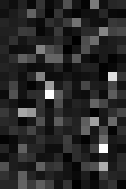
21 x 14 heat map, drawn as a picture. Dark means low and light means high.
Slope: none. Ninth with the lowest average: bottom middle. Histogram: skewed, a long tail of high values. Mirror symmetry: none. Odd rows or columns: none. Calmest part: bottom middle.
